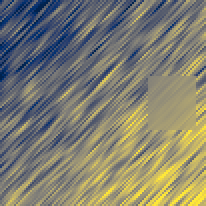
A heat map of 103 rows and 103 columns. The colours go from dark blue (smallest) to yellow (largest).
Ninth with the highest average: bottom right. Grain: diagonal, up to the right. Histogram: bell-shaped. Odd patch: calmer, in the middle right. Ninth with the lowest average: top left. Mirror symmetry: none. Calmest part: middle right. Slope: up to the bottom right.
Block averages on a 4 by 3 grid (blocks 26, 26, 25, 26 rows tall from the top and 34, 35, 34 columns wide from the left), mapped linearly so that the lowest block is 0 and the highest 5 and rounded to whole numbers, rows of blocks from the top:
012
123
234
345
